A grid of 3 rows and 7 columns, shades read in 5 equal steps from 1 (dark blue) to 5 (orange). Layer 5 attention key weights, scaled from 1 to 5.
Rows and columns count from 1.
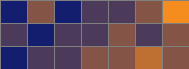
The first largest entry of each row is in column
7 5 6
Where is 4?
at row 3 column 6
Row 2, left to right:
2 1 2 2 3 2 3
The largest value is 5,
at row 1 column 7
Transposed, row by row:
1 2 1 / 3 1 2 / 1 2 2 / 2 2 3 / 2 3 3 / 3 2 4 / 5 3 3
